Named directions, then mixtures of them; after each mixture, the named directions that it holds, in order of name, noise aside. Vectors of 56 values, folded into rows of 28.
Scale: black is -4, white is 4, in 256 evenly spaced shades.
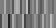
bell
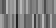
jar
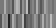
bell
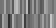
bell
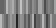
jar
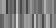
jar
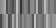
bell, jar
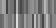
jar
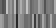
jar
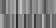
jar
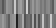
bell, jar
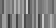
bell, jar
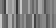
bell, jar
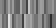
bell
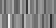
bell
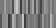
bell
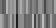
jar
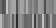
jar
